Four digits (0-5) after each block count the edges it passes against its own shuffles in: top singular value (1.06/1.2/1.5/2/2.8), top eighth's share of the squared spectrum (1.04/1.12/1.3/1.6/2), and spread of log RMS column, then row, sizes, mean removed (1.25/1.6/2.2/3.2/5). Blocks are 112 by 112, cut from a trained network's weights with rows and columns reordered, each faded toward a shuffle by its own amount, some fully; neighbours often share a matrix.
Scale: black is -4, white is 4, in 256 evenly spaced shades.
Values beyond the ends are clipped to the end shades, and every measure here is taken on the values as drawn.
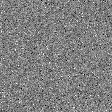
0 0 0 0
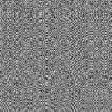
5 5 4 3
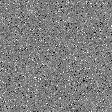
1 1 0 0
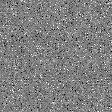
1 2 1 0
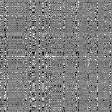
4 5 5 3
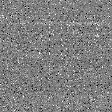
2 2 2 1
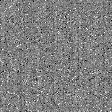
2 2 0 2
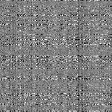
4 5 1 4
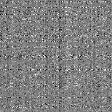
3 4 1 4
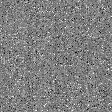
2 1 0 1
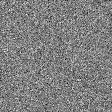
0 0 0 0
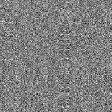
4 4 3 2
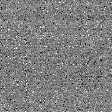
2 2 2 1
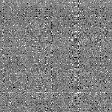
3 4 3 2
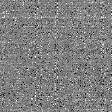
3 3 3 1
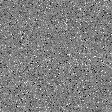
0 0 0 0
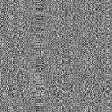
5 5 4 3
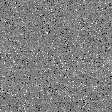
1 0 0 0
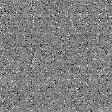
2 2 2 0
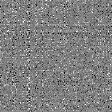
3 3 3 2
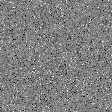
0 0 0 0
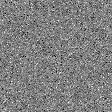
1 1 0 0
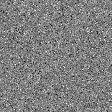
2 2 0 0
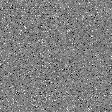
1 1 1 0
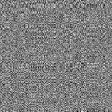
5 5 3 3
